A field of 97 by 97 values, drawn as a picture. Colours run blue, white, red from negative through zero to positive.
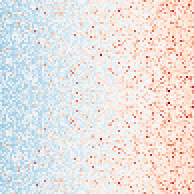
No single row or column stands out from its neighbours. Values rise toward the right. Overall the values sit about 50% of the way up the scale. The top and bottom halves mirror each other. No regular stripes run through it.
